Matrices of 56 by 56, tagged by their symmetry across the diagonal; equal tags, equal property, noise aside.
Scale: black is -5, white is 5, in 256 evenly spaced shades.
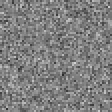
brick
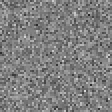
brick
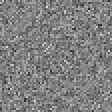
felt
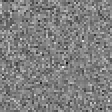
brick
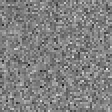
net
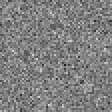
felt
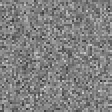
net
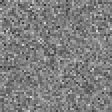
felt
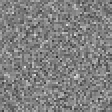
felt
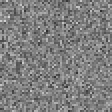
net
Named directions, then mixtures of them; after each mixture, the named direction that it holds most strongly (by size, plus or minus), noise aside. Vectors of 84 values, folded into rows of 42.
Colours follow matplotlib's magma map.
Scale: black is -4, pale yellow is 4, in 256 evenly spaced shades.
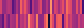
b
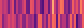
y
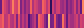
b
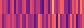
y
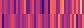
y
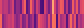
y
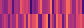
b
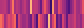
b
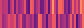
y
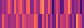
y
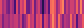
y
